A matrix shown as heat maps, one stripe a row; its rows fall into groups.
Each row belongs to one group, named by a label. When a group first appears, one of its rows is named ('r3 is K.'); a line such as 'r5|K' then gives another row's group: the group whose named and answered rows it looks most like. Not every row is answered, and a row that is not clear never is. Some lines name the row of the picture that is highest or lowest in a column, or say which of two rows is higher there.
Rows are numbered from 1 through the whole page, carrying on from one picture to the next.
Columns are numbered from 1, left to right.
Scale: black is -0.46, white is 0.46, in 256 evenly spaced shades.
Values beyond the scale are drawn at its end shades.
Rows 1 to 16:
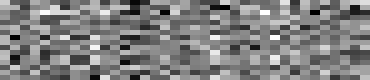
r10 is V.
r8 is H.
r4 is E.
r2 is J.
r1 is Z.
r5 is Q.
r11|E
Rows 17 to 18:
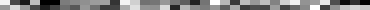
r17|E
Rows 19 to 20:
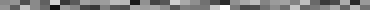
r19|J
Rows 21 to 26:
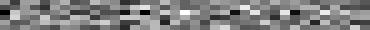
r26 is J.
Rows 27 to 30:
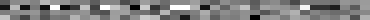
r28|J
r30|V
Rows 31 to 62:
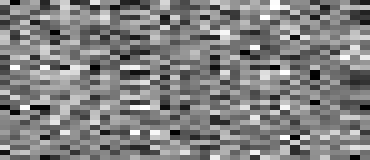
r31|H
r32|Q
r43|Q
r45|Q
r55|J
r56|E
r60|Z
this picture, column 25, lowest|41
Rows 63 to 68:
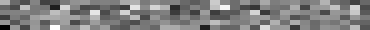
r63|E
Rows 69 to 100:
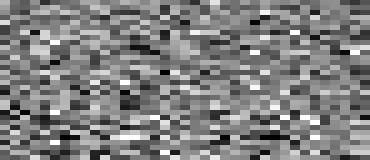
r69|E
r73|V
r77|J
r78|Z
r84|J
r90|H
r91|J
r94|H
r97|J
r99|Q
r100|E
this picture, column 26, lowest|73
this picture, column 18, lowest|99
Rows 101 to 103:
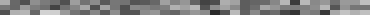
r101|Z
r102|E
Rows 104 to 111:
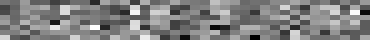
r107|Z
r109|J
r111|V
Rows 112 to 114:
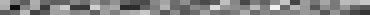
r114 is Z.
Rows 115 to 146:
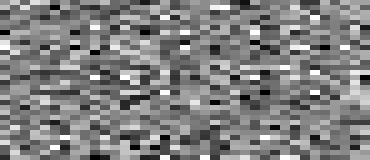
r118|Q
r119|V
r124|J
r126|V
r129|Q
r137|V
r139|E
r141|Z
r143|V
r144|J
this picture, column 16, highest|142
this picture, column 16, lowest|144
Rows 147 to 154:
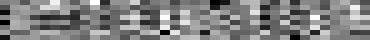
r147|J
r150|Q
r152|Q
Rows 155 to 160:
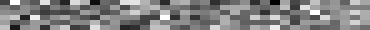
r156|Z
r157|Q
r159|Z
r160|H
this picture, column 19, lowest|160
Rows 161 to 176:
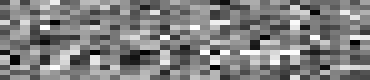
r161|J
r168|Q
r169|E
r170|V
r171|Q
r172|H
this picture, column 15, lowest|171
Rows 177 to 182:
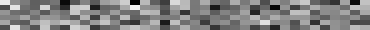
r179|V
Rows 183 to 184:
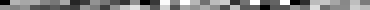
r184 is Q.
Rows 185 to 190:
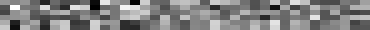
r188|Q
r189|H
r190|H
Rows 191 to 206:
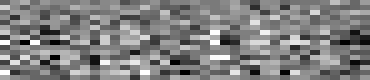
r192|V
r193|Q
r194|H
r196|E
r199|E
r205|V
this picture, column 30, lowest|200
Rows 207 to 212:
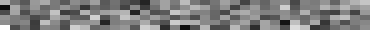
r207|Z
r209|J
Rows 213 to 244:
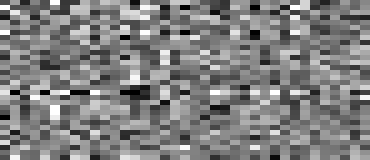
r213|J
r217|H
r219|V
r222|Z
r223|Q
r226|E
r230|Z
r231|H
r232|Z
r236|J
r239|H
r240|V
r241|V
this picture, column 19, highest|242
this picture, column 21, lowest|236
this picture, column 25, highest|216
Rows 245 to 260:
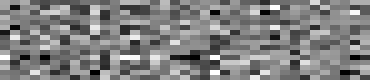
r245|Q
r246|H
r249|Q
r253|J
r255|Z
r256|E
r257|Z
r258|Z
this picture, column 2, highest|252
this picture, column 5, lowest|256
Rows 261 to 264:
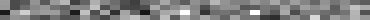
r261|H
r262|Z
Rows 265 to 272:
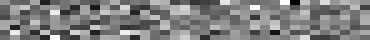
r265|Z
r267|J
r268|V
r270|H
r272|J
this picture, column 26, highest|266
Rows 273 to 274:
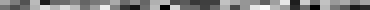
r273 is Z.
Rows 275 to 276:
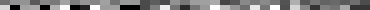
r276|H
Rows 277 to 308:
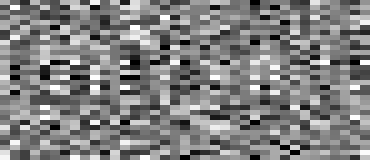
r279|E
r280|Q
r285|V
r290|H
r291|E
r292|H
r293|Z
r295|H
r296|Q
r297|Q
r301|V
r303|H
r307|Z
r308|V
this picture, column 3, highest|302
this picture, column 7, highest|292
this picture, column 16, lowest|289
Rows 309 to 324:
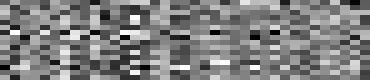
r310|H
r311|Z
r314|H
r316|V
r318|H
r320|H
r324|H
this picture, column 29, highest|322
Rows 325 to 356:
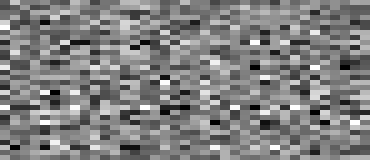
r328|J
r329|E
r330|V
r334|J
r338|V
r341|Q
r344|Q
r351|E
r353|J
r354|H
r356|Z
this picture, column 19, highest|333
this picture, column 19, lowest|346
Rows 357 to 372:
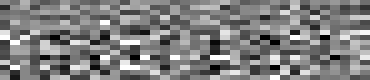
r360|Q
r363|Z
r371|Z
